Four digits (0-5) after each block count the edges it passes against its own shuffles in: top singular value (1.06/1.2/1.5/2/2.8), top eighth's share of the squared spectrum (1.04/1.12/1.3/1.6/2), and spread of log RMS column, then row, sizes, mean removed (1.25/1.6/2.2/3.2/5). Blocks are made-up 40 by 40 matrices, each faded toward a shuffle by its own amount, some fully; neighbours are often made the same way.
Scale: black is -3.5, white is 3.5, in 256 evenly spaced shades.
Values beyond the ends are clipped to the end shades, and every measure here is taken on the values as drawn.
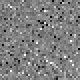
0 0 0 0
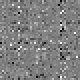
3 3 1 1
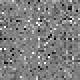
3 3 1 1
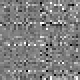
4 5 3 3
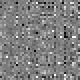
4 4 2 2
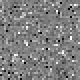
1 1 0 0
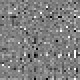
3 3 1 1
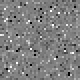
0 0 0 0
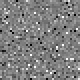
0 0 0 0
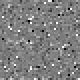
0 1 0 0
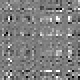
4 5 3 3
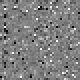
2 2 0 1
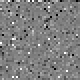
2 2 1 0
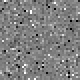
0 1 0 0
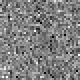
0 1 0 0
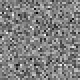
2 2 0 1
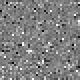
0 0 0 0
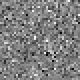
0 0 0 1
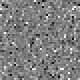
0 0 0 0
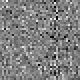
3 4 2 1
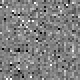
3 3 1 0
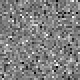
2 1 0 1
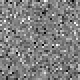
2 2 0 0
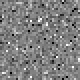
2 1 0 0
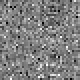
3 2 0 0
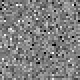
0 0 0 0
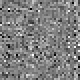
3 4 2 2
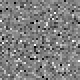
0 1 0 0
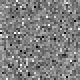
1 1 0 0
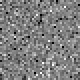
1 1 0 0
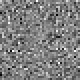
2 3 1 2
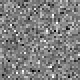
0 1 0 0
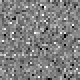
1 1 0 0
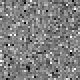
0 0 0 0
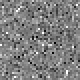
2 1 0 0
